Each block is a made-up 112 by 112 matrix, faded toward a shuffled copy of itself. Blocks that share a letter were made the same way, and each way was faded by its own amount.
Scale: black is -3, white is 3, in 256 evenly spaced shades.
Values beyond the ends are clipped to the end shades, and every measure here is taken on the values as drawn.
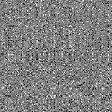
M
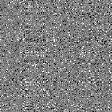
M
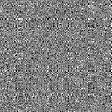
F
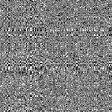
F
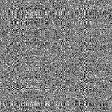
F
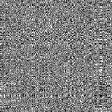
F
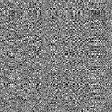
F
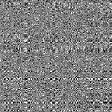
F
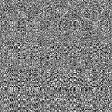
F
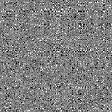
M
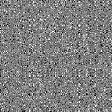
M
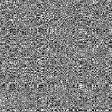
F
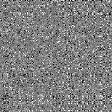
M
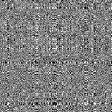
F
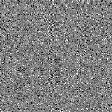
M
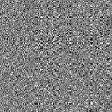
F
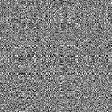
F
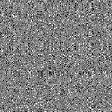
M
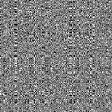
F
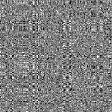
F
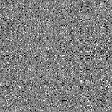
M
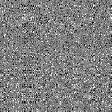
M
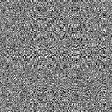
F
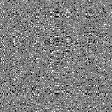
M
